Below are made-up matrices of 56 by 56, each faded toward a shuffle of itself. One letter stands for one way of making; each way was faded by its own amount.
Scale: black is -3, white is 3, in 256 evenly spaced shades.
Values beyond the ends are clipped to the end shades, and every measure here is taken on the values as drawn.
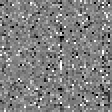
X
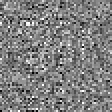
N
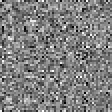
N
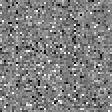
X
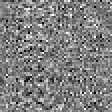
N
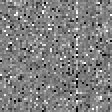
X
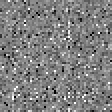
X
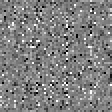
X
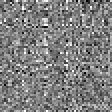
N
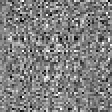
N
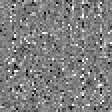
X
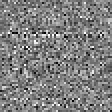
N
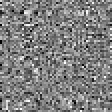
N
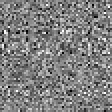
N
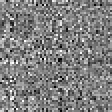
N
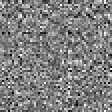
N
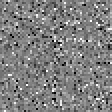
X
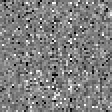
X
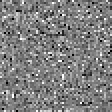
X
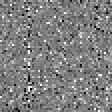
X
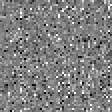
X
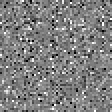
X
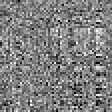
N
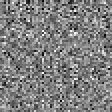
N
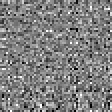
N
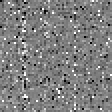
X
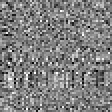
N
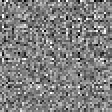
N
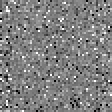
X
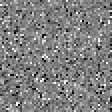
X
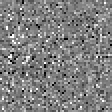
X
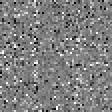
X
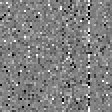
X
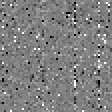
X
